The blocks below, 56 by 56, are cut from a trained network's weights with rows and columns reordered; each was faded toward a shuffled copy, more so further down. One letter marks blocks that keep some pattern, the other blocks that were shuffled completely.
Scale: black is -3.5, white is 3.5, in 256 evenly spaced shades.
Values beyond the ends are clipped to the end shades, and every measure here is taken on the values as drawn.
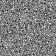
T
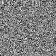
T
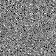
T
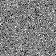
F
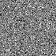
T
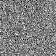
T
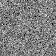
F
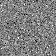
F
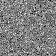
F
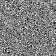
F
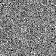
T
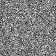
F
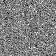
F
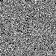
T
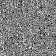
T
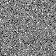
T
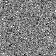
F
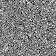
F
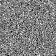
F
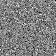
F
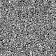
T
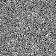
T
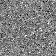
F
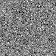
F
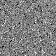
F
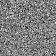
F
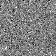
F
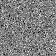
F
